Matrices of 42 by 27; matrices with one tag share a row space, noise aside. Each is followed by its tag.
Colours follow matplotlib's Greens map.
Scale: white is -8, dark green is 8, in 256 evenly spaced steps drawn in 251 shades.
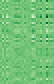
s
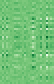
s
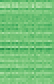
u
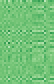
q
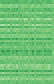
u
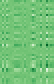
s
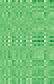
q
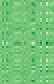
s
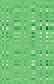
s
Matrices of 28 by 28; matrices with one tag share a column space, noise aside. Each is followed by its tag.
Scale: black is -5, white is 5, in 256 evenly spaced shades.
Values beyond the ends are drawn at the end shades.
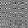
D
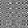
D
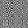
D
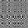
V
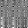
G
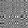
V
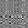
V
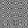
D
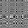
V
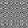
D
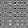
D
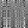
G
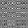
D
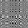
V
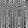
G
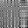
G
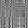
G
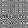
V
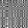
G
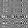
V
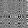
V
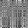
G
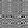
V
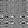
V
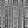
G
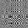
V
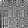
G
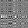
V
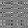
D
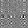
V
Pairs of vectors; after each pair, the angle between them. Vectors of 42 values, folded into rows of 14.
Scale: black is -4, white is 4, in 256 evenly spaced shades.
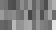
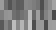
partly aligned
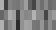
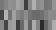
orthogonal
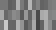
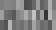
orthogonal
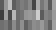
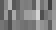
nearly parallel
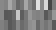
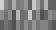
partly aligned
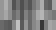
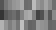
partly opposed
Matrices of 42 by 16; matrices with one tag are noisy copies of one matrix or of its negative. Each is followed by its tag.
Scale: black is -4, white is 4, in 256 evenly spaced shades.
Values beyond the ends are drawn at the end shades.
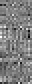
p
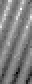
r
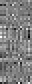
p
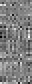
p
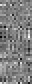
p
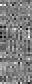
p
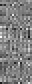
p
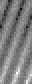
r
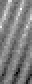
r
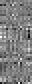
p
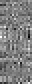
p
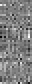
p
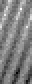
r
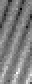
r
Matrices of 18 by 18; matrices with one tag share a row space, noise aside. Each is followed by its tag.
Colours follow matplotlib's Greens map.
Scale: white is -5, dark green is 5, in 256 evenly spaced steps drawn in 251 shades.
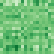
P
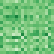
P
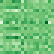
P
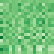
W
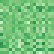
W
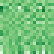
W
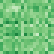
P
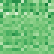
P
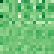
W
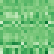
P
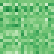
P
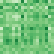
P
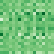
W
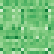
P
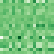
W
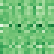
W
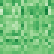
P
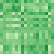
P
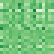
W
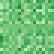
W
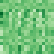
W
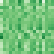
W
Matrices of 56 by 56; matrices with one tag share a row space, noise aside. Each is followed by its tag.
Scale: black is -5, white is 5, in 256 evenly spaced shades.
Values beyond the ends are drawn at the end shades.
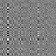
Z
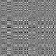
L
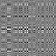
L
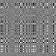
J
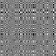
J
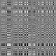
L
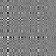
Z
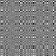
J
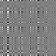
Z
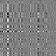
Z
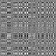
L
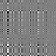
Z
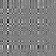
Z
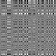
L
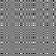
J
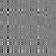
Z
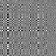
Z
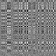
L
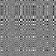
J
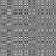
L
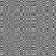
J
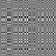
L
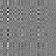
Z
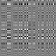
L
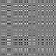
L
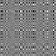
J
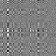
Z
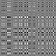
L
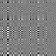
Z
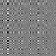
Z
